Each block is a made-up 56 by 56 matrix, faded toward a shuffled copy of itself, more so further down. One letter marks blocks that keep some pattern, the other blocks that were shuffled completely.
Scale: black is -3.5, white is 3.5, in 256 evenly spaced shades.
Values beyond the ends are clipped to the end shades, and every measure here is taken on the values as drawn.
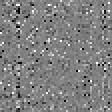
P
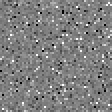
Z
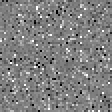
Z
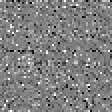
P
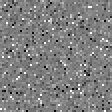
Z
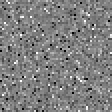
Z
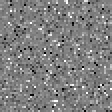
Z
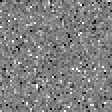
Z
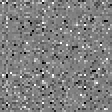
P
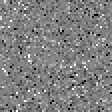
Z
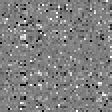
P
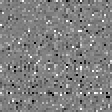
P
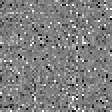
P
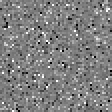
Z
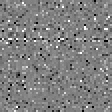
P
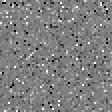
Z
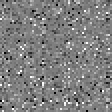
P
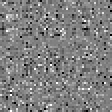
P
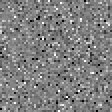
Z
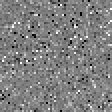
Z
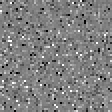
Z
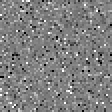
Z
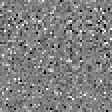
P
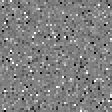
Z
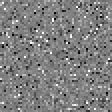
Z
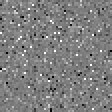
Z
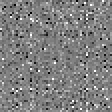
P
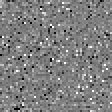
Z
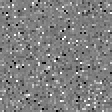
Z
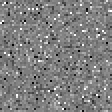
Z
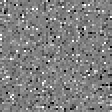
Z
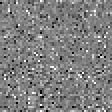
P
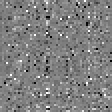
P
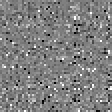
P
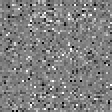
P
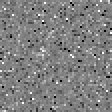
Z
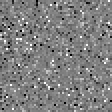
Z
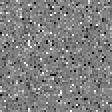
Z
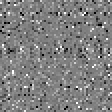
P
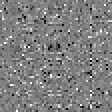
P
